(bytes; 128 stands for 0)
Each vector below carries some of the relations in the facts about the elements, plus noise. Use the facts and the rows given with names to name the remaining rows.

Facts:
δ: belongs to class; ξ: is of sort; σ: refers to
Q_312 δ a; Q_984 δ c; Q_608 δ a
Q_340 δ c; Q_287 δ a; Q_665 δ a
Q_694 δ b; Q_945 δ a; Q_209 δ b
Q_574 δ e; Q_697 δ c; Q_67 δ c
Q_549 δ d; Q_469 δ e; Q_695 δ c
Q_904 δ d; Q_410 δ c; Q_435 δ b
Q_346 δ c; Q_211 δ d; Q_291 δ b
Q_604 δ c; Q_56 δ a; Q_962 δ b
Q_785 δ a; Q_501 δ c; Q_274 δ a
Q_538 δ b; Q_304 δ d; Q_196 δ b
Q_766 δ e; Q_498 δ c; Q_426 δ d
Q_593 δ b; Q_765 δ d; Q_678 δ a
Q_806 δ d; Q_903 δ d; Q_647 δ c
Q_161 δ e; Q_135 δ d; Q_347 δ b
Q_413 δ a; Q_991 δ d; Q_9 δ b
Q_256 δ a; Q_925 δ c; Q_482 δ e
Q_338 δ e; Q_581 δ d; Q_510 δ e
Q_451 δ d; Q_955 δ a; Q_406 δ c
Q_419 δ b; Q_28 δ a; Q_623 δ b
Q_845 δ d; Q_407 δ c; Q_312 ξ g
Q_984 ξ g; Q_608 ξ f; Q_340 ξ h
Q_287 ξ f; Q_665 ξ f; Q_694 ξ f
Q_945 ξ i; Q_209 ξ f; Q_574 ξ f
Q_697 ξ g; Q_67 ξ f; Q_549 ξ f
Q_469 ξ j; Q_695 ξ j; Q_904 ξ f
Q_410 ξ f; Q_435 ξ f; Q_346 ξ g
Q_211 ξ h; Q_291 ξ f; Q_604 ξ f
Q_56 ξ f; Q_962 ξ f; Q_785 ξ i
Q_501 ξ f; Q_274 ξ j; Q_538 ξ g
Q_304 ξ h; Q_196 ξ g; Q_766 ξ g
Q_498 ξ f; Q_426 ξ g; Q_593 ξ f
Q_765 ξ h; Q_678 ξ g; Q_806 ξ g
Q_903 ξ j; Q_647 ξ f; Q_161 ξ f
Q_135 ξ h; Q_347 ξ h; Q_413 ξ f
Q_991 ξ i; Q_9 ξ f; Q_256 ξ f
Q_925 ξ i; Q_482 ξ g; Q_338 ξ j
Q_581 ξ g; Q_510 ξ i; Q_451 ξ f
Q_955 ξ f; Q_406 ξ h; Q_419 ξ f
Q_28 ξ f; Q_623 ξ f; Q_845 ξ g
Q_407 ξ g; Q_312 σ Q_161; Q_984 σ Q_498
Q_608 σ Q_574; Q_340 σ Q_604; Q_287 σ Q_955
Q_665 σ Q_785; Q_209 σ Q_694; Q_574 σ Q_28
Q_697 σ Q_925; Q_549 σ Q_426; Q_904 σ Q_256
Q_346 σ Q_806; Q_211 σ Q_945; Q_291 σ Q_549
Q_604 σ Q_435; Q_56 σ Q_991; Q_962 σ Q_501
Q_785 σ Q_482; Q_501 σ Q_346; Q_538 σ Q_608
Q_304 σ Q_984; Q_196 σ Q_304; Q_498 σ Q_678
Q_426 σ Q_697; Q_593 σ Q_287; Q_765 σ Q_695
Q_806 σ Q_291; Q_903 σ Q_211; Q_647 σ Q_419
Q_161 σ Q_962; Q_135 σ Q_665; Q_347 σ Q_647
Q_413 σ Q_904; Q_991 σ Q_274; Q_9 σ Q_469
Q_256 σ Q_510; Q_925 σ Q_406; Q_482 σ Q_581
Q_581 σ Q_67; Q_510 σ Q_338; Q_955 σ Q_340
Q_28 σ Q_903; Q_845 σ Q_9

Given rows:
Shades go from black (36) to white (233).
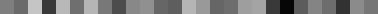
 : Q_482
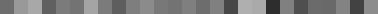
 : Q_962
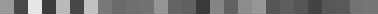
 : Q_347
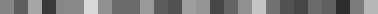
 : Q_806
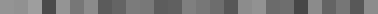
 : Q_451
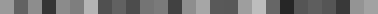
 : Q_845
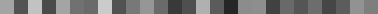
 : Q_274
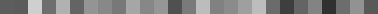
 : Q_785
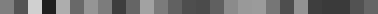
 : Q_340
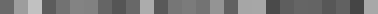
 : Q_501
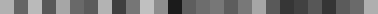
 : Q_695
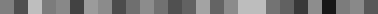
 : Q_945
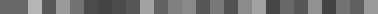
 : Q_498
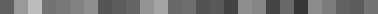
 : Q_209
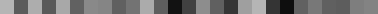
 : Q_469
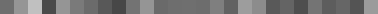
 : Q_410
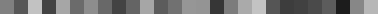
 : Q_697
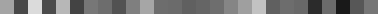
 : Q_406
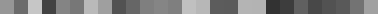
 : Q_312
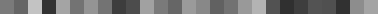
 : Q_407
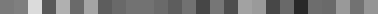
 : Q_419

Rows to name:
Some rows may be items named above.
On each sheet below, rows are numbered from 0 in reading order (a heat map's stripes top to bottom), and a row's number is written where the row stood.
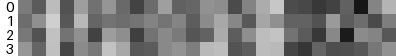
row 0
Q_697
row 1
Q_665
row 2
Q_945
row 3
Q_312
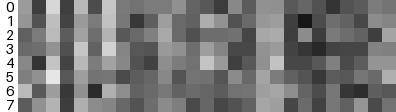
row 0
Q_347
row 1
Q_766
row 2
Q_291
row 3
Q_538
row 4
Q_678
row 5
Q_647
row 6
Q_211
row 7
Q_435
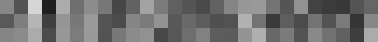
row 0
Q_340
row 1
Q_593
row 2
Q_549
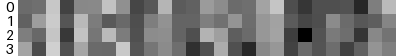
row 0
Q_346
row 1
Q_67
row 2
Q_482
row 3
Q_274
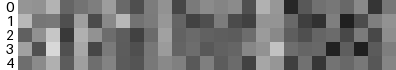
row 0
Q_161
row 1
Q_903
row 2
Q_604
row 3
Q_406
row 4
Q_623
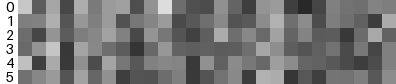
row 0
Q_338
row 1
Q_549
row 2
Q_991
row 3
Q_604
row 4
Q_765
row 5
Q_9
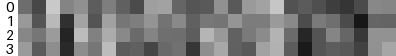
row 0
Q_925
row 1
Q_135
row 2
Q_581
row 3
Q_845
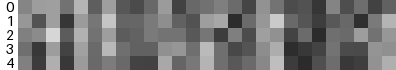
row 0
Q_574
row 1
Q_426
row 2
Q_419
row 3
Q_196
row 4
Q_984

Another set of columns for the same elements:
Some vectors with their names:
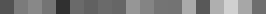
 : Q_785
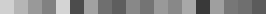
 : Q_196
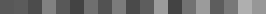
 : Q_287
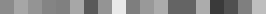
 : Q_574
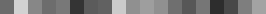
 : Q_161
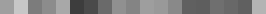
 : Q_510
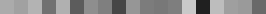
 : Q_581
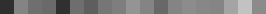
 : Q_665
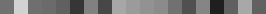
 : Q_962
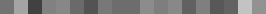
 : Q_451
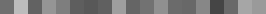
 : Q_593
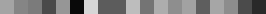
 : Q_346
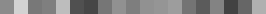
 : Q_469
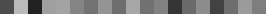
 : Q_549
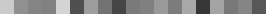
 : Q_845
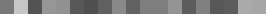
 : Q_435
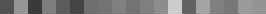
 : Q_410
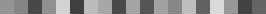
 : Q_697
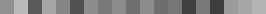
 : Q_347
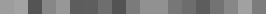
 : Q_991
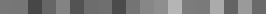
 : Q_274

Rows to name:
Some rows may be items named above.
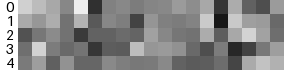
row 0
Q_766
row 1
Q_581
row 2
Q_785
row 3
Q_161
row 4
Q_135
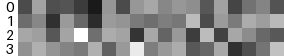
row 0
Q_501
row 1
Q_406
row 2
Q_426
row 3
Q_574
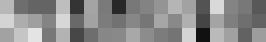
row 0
Q_678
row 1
Q_538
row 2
Q_482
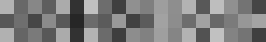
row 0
Q_312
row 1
Q_604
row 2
Q_312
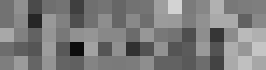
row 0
Q_695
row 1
Q_925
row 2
Q_211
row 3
Q_340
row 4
Q_135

